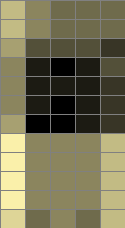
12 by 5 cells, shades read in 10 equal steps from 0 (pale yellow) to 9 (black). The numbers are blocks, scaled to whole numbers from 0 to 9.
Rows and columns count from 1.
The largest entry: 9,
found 4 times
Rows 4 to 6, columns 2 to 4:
8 9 8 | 8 8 8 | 8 9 8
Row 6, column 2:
8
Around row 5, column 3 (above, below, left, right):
9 9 8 8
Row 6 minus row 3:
1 2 3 2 0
